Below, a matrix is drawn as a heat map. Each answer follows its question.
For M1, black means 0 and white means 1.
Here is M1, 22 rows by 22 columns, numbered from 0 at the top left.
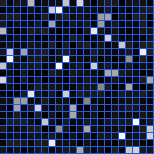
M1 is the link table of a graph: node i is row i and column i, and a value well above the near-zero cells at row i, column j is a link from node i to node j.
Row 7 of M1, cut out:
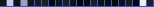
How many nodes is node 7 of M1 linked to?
3
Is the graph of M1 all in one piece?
yes
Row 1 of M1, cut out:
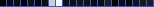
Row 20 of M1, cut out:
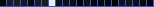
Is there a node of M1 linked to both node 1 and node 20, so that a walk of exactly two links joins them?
yes
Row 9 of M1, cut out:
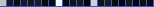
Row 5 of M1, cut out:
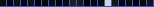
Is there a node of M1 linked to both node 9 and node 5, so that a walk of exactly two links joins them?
no
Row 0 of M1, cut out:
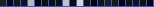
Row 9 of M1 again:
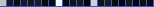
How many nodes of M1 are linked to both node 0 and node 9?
0
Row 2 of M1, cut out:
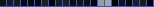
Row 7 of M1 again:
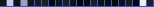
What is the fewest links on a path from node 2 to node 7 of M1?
3
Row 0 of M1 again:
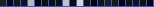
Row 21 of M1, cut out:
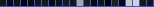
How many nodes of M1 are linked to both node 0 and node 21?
1
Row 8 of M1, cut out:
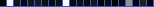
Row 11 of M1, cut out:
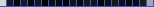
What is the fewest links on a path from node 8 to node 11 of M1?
3
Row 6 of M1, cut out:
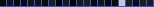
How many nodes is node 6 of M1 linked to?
1
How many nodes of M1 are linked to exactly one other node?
4
